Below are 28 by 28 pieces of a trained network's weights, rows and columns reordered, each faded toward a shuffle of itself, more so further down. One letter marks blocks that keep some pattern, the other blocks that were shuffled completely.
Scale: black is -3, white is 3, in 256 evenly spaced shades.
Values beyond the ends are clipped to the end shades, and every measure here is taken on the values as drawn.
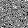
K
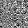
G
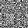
G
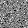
K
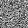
K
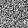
K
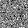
K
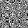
G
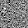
G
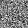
K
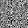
G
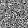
K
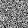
K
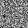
K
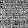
G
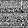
G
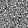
K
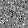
K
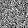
K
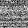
G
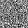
G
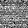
G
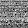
G
